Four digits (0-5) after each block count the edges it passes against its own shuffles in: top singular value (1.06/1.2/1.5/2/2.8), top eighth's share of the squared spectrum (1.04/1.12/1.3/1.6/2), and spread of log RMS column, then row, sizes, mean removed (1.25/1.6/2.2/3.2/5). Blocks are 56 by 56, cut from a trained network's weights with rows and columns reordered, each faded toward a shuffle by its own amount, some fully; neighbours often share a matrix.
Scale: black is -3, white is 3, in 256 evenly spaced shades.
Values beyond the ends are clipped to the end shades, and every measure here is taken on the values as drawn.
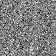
1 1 0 0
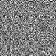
4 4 1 2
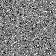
0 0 0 0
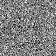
2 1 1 0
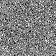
0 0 0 0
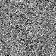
2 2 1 0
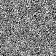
1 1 0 0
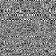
4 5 1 3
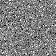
1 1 0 0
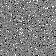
0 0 0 0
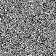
0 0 0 0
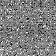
2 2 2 0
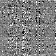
3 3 3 0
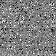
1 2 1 0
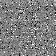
1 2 1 0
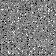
1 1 0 1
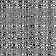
4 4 0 4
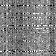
4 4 0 3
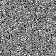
1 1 0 0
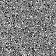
0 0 0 0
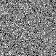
1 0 0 0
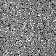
0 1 0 0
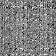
3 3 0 2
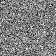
0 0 0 0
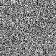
2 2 0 0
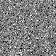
0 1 0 0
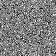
1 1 0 0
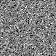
0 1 0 0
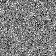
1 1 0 0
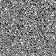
2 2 0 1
